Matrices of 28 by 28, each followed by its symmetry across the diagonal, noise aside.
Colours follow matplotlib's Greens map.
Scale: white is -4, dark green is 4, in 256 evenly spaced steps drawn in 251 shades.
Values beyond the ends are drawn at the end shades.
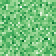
neither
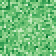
symmetric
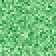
neither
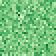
neither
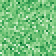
neither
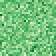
neither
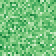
neither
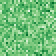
neither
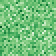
neither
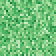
neither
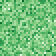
symmetric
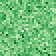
neither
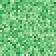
neither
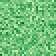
neither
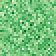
symmetric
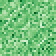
symmetric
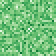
symmetric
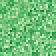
symmetric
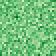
symmetric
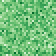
neither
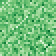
symmetric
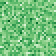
neither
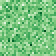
symmetric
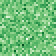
neither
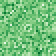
symmetric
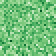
symmetric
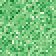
symmetric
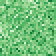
symmetric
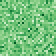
symmetric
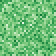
symmetric
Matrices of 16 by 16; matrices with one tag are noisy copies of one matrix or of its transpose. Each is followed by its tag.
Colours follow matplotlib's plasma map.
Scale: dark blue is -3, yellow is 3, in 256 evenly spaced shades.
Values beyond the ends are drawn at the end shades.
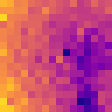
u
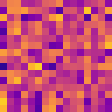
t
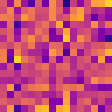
t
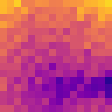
u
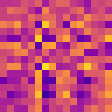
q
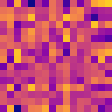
t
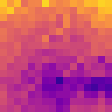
u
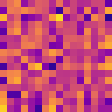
t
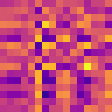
q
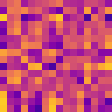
t
